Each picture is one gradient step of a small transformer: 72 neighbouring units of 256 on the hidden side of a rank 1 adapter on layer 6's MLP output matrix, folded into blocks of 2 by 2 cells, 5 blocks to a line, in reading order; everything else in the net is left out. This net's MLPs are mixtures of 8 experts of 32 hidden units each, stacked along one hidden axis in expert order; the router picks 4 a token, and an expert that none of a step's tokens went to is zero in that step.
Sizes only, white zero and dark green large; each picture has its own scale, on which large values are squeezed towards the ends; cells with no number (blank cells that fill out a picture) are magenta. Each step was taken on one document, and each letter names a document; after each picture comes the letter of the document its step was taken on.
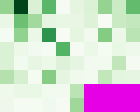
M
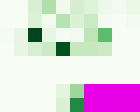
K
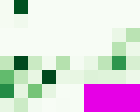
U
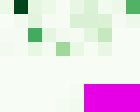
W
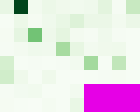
W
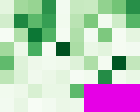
M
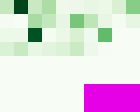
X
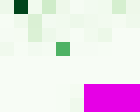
W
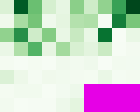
M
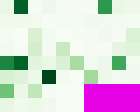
U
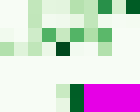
K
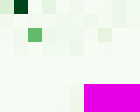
X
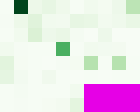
W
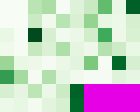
K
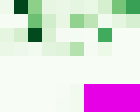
X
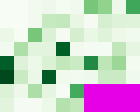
K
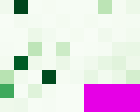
U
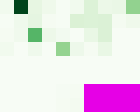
W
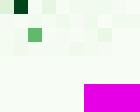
X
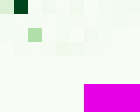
X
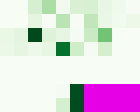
K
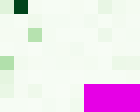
X
